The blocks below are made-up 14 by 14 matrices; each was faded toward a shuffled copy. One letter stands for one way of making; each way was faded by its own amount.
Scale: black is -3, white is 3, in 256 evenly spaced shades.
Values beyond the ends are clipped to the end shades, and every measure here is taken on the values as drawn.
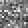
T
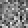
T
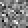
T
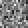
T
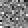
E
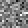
E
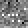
E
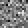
T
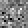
E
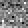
E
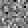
E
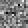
T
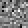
E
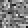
T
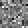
E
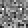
T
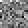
T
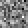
T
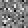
E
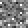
E
